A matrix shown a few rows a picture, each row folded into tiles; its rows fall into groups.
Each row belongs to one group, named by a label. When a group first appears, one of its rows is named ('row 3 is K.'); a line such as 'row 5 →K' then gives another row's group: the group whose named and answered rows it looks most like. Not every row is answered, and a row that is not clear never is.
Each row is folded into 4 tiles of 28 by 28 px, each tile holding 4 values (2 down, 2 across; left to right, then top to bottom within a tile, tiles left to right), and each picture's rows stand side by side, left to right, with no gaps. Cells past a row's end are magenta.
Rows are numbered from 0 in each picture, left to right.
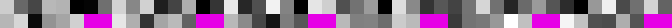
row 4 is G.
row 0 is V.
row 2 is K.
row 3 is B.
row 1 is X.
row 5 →K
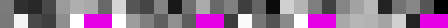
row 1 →K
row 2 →B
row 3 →X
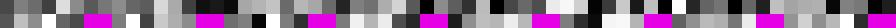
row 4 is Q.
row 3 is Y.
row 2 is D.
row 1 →V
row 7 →X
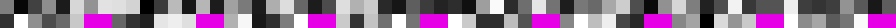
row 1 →V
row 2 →V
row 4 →K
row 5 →Y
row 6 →V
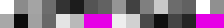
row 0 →G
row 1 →K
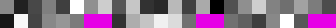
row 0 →Q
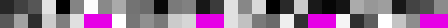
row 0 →D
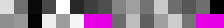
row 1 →V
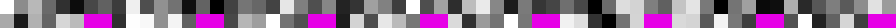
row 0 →G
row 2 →Y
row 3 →Q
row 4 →G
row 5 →B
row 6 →X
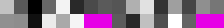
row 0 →V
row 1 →G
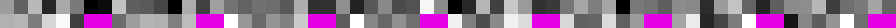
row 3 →K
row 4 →B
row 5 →D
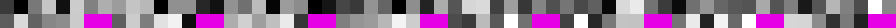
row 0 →Q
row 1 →X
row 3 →Q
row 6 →D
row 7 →K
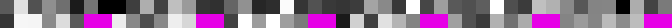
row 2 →Y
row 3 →Q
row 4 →D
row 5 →Q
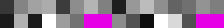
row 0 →D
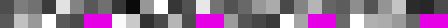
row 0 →Y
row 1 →K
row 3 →Y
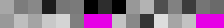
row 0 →X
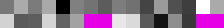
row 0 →D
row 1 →K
